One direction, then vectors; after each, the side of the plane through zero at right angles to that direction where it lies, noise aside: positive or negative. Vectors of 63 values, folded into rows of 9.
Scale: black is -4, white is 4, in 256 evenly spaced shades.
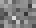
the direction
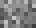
positive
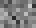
negative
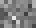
positive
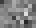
negative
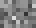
positive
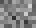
negative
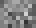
negative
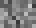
negative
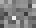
positive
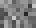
positive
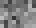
negative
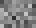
negative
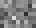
positive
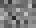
negative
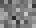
negative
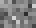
positive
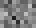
negative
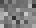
negative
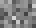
positive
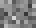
positive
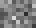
positive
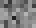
negative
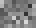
positive
